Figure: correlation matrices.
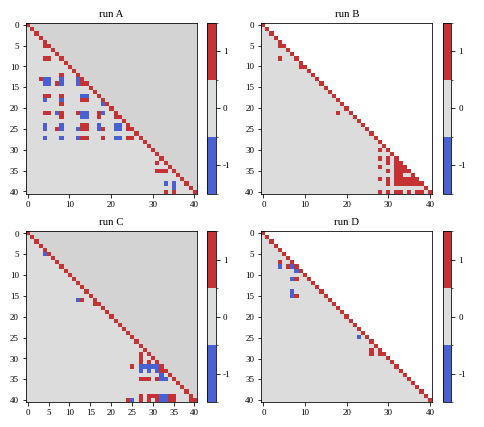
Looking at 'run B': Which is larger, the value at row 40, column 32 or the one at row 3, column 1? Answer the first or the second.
the first
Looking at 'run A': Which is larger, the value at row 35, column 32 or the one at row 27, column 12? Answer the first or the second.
the first
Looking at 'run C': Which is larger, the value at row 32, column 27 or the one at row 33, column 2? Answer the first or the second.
the second
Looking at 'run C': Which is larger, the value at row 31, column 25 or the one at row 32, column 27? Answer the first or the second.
the first
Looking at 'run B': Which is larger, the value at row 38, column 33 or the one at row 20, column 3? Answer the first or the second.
the first
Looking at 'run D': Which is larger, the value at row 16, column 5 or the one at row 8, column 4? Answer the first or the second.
the first
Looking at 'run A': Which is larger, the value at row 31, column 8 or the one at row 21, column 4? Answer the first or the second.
the second
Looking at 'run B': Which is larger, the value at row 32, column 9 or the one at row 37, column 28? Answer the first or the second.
the second
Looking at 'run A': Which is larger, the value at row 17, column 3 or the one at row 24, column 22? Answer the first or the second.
the first
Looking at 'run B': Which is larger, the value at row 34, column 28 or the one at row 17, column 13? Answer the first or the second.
the first
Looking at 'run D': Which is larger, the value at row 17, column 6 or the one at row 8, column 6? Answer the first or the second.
the second
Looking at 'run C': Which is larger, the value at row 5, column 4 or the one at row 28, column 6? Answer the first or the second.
the second
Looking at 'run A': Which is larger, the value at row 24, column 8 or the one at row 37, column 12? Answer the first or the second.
the second
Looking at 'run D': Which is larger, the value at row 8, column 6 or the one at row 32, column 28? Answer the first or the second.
the first
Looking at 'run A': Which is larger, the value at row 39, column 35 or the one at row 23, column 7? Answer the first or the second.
the second
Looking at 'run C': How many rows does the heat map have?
41
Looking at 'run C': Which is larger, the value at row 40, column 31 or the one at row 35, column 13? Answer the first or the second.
the first
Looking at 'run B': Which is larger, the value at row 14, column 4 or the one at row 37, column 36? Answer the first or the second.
the second
